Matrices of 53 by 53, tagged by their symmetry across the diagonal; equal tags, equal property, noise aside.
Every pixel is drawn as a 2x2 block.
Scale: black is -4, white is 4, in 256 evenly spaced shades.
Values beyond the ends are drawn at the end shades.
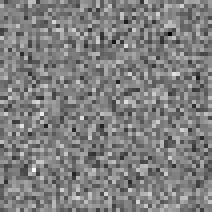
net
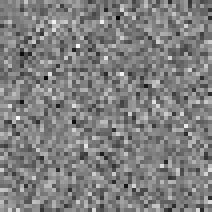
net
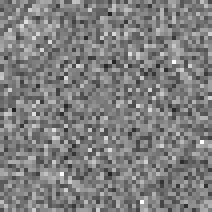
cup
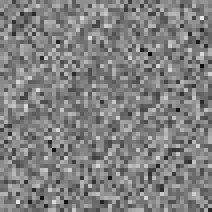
cup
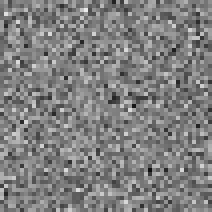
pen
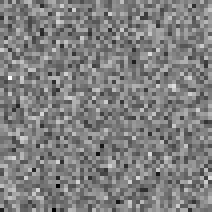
pen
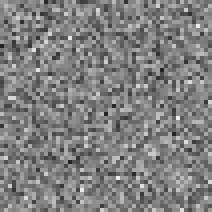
cup
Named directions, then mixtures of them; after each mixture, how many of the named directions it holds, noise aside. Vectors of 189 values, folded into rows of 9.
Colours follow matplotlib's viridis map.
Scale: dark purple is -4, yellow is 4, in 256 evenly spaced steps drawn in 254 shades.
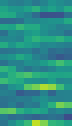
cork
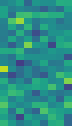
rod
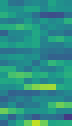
one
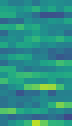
one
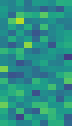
one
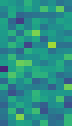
one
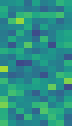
one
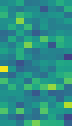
two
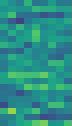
two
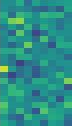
one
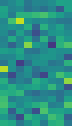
one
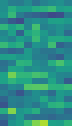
two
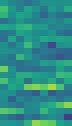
two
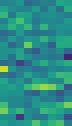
two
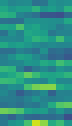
one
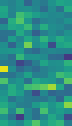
two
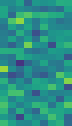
one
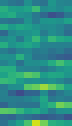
one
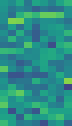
two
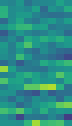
two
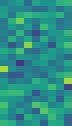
one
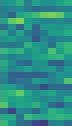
two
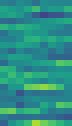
one
